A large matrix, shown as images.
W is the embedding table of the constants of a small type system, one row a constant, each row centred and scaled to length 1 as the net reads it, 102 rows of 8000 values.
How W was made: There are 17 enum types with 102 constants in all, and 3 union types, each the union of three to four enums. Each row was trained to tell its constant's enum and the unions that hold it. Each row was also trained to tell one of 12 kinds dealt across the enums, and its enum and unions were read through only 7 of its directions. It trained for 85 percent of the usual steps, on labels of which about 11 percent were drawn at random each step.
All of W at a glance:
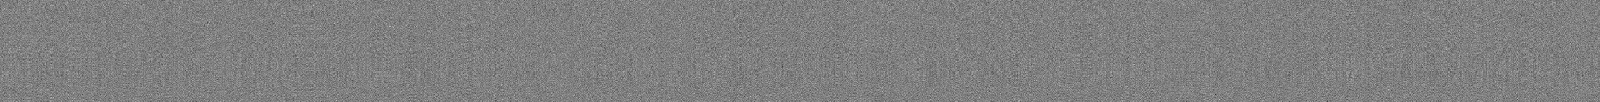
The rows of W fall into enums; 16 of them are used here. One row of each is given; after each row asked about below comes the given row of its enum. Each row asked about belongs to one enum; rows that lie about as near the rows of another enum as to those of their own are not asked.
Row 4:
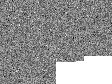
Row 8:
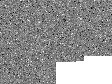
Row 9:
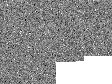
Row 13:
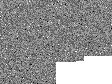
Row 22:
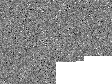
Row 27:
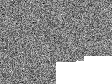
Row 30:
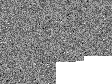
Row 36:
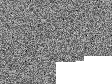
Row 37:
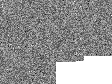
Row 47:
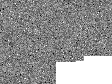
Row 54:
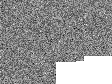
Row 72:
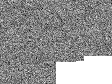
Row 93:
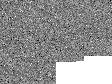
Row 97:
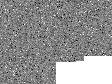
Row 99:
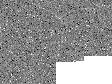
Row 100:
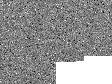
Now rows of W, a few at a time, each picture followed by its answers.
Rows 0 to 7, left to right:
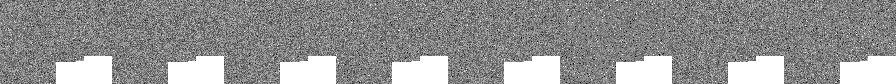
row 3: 27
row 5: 97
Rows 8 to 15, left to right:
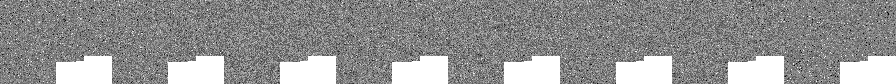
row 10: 72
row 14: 30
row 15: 36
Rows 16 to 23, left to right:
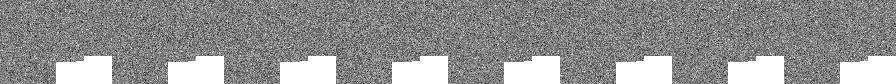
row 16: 93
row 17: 54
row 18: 93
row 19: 99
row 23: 30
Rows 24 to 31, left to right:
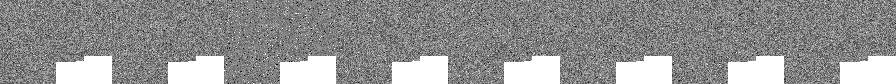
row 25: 9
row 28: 9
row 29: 99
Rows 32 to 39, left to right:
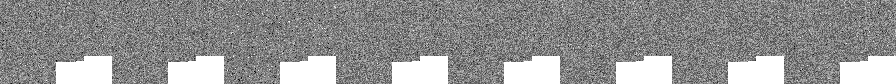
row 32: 22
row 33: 99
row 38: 8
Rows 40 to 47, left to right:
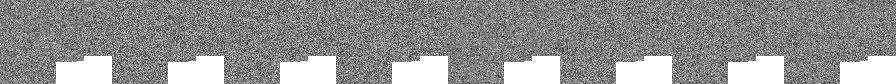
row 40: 54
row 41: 13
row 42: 93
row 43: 36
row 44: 97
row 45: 27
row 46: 22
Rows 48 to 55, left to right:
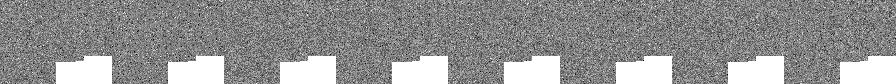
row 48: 37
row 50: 93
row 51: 8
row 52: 13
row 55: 30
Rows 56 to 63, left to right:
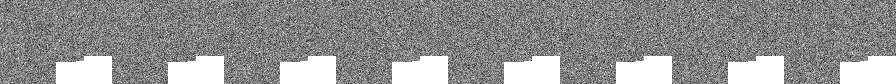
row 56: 72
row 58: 22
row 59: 54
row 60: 54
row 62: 22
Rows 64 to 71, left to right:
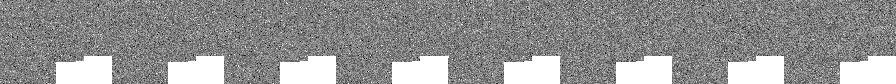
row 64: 36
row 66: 22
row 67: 13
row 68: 99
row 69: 27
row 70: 99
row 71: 72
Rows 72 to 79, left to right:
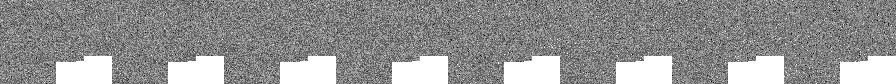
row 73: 97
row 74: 36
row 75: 72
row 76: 72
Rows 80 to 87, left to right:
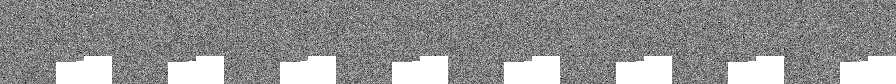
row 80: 54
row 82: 54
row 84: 27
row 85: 13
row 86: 30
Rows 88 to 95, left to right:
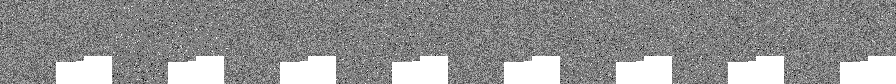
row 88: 93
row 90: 27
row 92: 30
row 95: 99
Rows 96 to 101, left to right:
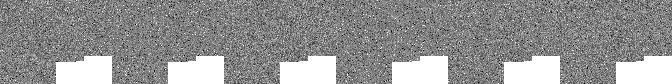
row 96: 93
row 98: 13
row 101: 13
